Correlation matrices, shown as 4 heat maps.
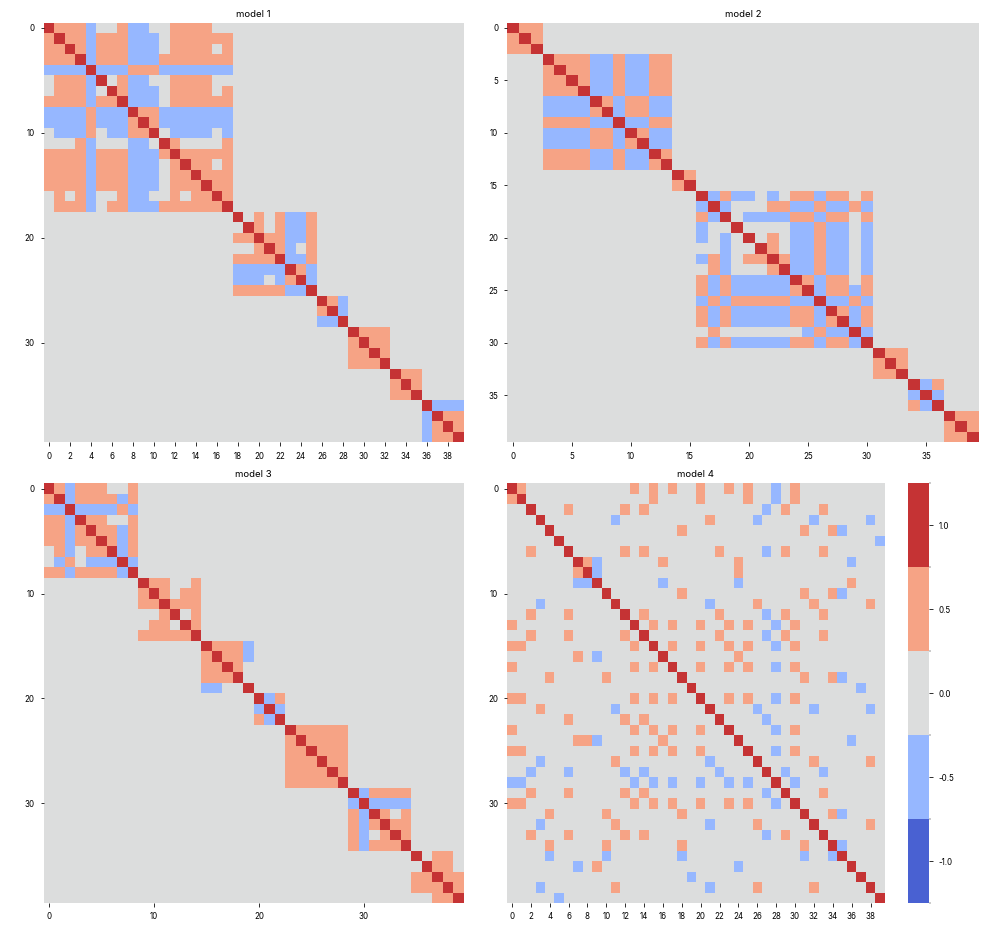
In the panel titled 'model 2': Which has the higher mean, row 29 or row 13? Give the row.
13
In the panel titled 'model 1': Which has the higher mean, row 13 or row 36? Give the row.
13
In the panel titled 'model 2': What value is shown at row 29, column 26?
0.5
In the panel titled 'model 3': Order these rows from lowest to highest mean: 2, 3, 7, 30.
2, 30, 7, 3
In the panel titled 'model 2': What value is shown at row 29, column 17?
0.5
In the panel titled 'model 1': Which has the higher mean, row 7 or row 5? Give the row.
7
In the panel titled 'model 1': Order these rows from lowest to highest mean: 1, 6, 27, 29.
27, 29, 6, 1
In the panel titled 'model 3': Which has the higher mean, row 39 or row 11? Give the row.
11
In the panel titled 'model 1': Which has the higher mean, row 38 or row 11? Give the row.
38
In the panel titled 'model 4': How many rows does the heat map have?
40
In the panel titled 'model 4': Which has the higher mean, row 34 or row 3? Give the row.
34
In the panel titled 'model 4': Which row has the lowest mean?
28
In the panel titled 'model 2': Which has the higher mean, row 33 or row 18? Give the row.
33
